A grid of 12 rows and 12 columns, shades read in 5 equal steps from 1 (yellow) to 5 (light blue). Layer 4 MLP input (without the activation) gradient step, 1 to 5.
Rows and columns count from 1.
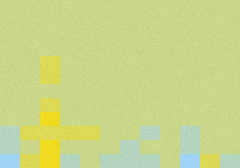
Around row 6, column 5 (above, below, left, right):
3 3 3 3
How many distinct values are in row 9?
2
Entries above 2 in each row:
12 12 12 12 11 11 12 11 11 8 11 9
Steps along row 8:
same down up same same same same same same same same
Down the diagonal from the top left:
3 3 3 3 3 3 3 3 3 4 3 4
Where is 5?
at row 12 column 1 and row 12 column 10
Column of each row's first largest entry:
1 1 1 1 1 1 1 1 1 1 1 1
